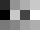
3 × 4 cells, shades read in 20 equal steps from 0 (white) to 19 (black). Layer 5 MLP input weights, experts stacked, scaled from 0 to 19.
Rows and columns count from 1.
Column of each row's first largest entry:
1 1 1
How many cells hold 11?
0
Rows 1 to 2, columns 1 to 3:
16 8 6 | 19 4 14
